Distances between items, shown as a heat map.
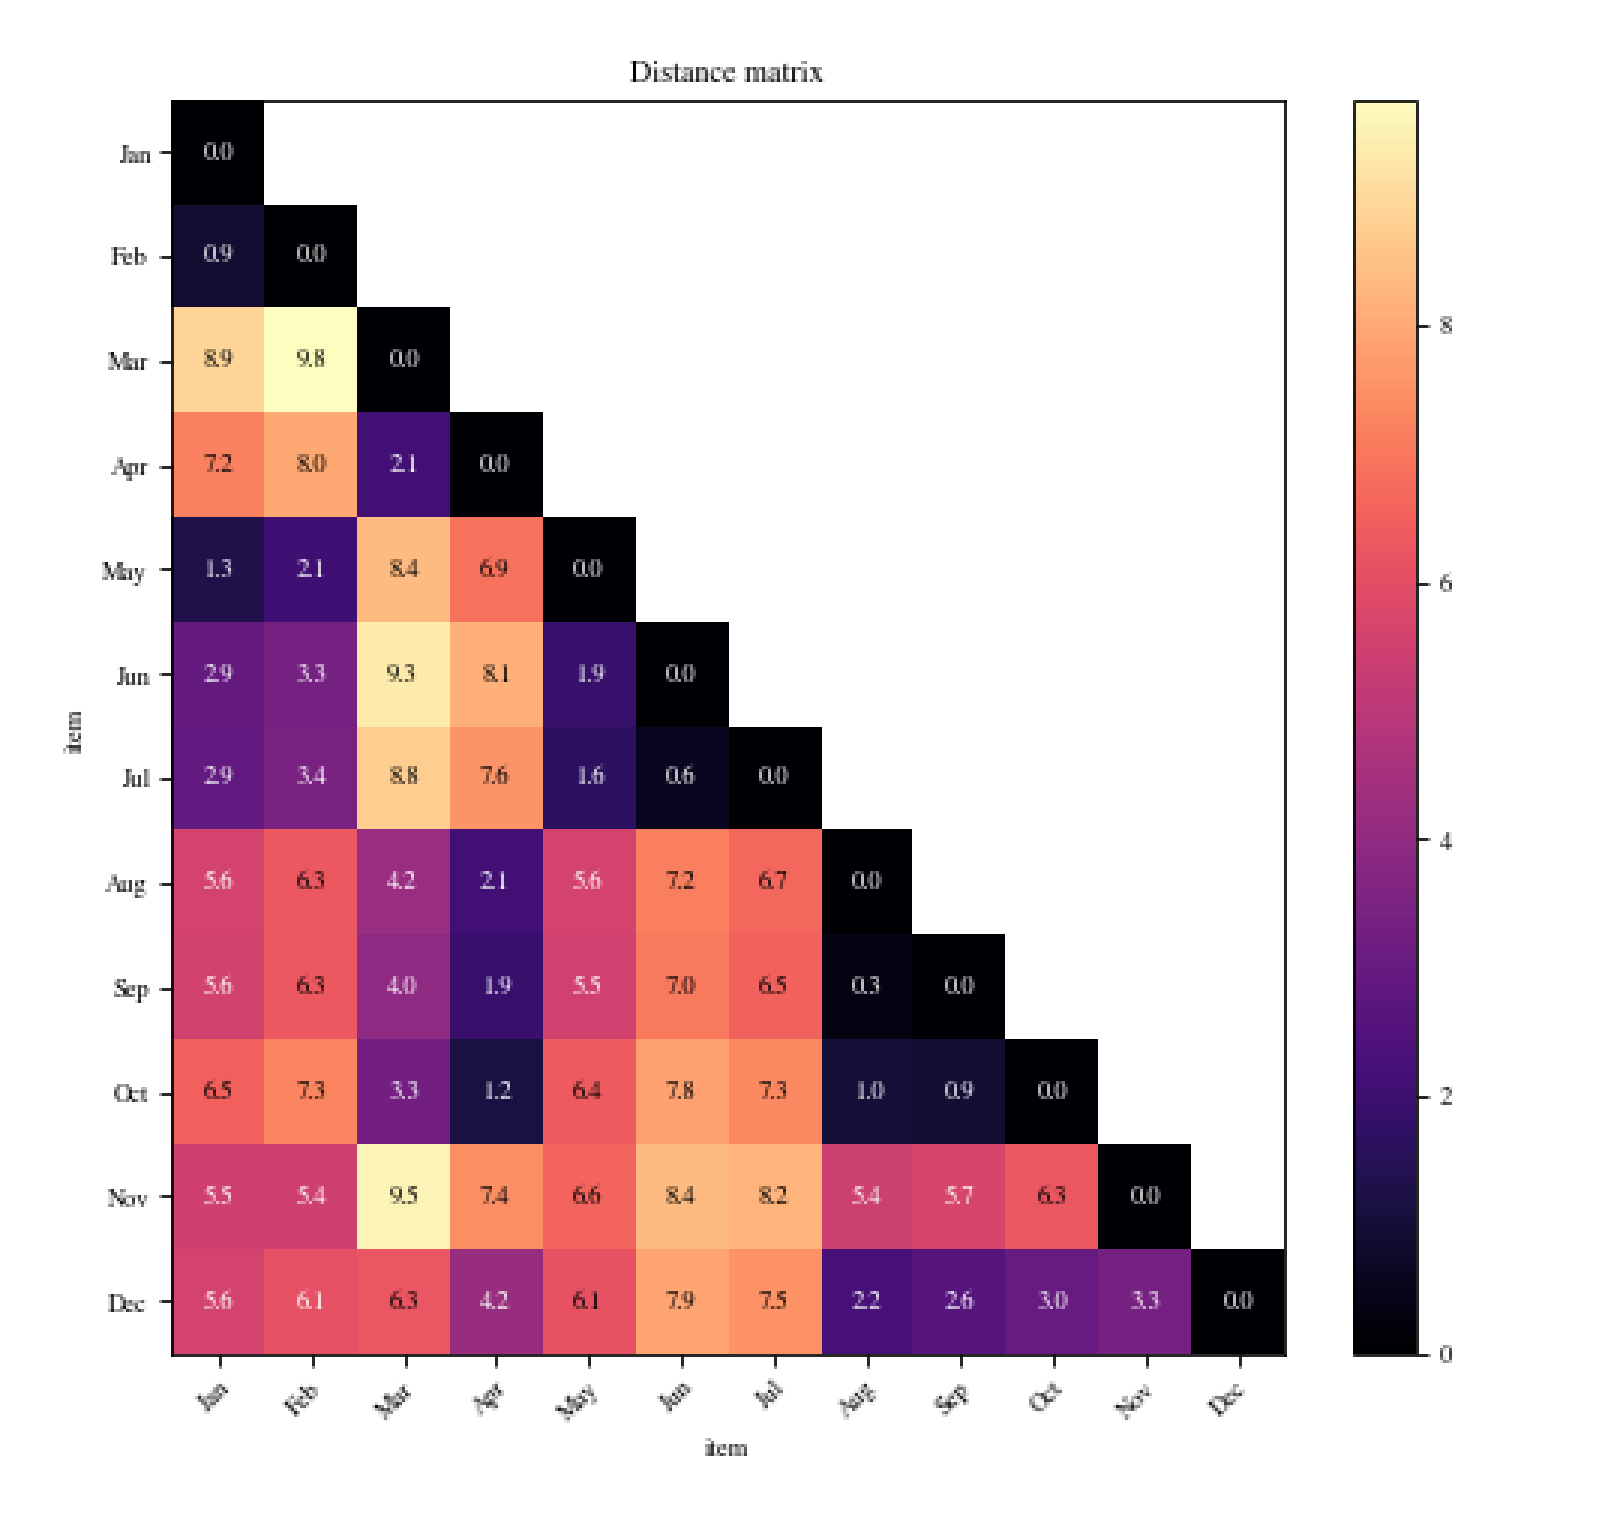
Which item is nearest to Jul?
Jun
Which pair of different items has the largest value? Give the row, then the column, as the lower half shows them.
Mar, Feb
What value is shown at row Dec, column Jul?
7.5
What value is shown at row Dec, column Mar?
6.3
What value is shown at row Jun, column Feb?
3.3
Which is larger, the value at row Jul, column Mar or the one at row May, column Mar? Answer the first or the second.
the first
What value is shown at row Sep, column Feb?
6.3
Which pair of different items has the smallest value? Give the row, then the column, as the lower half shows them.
Sep, Aug
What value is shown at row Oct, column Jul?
7.3
